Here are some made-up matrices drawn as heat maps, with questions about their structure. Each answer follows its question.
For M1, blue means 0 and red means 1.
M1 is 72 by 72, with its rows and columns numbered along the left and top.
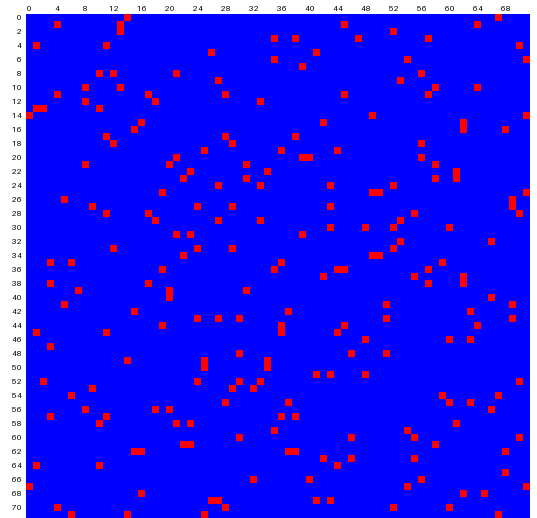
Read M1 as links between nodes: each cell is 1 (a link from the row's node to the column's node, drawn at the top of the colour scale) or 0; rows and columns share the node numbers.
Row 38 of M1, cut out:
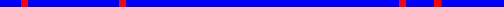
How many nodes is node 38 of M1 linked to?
4
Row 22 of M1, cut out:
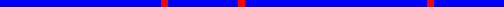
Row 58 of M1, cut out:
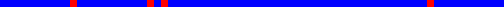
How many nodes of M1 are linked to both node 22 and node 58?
2
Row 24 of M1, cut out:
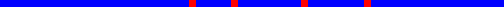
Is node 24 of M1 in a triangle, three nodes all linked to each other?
yes
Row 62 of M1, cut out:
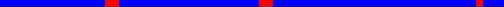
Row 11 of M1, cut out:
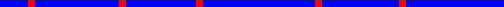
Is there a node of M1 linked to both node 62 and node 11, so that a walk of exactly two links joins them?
no
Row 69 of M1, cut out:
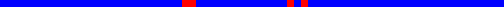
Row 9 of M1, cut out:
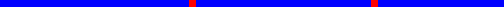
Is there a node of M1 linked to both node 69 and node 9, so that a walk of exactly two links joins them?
yes
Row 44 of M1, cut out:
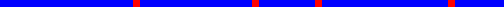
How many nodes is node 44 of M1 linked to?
4
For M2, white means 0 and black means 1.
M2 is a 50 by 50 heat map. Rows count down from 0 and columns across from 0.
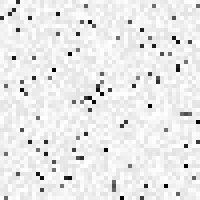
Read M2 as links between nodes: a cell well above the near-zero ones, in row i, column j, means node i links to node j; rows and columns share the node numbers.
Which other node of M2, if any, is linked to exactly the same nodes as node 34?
node 12
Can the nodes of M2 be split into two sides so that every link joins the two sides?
no
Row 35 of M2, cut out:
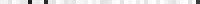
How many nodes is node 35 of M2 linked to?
3
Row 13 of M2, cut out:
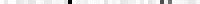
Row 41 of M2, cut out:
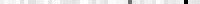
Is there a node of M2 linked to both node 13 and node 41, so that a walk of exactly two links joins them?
no
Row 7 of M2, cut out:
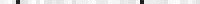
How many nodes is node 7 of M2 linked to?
2
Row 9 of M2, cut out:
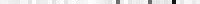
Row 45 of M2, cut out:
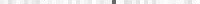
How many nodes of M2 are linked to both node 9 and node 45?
0
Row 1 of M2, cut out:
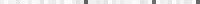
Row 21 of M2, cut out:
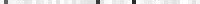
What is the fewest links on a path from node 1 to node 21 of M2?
1
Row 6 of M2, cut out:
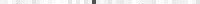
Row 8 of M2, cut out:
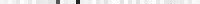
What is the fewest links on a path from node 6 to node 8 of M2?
6
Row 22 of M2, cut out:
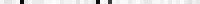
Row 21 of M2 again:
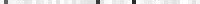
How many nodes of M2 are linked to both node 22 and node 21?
1
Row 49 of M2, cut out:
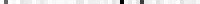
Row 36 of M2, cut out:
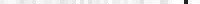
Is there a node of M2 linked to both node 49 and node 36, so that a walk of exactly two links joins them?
no
